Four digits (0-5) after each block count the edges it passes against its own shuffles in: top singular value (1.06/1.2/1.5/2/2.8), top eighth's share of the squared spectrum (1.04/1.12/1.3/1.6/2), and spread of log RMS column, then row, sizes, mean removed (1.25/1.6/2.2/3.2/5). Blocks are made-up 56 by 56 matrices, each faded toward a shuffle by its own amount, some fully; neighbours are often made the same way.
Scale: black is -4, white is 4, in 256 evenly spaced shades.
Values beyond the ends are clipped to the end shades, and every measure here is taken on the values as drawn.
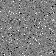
0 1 0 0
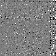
3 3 2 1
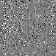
2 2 2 1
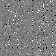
2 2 2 1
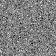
0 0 0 0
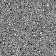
0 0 0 0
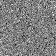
0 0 0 0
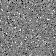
0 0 0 0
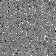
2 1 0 0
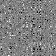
3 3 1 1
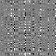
4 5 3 3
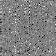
3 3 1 1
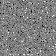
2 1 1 0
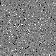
2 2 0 0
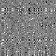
4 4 2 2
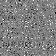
3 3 1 1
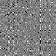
4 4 2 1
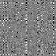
4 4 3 2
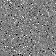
2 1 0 0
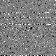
2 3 0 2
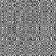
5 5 3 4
